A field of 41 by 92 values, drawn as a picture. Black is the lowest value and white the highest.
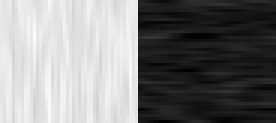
It is made of 1 by 2 panels. Panel 1,1: very high, streaked downward, faint in contrast. Panel 1,2: very low, streaked across, faint in contrast.
